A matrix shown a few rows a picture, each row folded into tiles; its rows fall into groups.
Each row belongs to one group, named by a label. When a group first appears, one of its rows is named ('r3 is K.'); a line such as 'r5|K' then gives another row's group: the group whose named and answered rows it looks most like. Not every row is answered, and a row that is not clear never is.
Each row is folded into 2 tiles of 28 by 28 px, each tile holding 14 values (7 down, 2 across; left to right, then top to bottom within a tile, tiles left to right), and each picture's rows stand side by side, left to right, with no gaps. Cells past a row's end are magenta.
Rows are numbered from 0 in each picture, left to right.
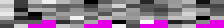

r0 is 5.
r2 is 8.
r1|8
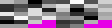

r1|5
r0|8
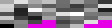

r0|5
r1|8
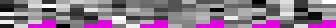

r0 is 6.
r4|8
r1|5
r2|6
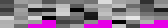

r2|8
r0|6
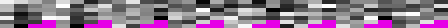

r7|8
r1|5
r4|6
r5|6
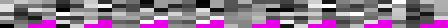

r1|6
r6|8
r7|5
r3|8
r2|8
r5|6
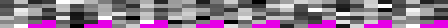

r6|6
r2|6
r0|6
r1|5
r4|8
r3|8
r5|5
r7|6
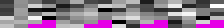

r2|8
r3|8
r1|6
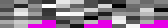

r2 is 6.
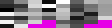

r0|6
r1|5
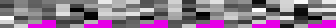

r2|8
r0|6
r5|5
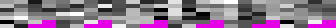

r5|8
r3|5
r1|8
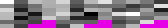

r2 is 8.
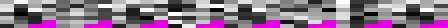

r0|5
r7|5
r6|5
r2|5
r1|6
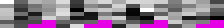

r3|6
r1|5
